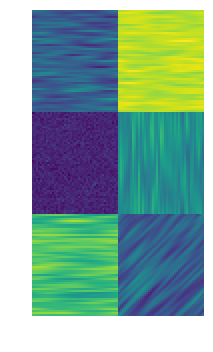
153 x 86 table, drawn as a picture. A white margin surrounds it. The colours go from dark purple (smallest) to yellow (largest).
The table splits into 3 rows of 2 panels. Panel 1,1: low, streaked across. Panel 1,2: very high, streaked across, faint in contrast. Panel 2,1: very low, fine-grained, faint in contrast. Panel 2,2: middling, streaked downward. Panel 3,1: high, streaked across. Panel 3,2: low, slanting up to the right.
